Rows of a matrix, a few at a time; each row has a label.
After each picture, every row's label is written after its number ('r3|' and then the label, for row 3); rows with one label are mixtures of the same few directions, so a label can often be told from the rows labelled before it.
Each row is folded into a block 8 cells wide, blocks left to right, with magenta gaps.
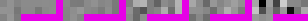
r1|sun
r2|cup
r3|cup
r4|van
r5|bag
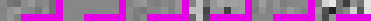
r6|cup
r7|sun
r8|cup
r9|sun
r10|bag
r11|cup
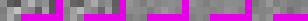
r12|cup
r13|cup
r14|van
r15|van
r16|van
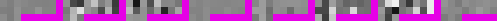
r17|sun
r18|cup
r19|bag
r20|sun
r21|sun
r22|sun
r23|cup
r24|van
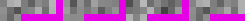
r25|cup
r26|bag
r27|van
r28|cup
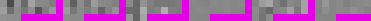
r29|bag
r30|bag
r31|sun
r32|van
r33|cup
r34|bag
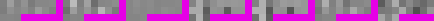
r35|bag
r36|bag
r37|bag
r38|sun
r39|sun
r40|bag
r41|van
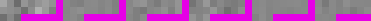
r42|van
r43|cup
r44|cup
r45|van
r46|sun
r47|bag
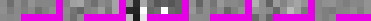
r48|bag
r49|cup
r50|sun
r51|bag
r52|van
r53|cup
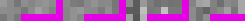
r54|van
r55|cup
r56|sun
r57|cup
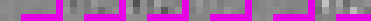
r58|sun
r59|bag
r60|bag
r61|bag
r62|van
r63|bag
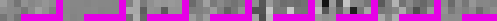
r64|van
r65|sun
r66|sun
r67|van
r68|sun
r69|bag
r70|van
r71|bag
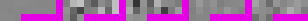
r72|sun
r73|cup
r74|bag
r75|bag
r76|van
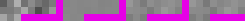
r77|van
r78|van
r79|van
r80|van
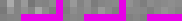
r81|bag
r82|bag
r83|van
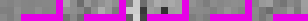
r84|sun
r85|van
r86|sun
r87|van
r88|cup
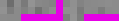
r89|bag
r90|sun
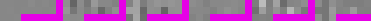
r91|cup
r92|bag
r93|sun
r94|van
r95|bag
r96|sun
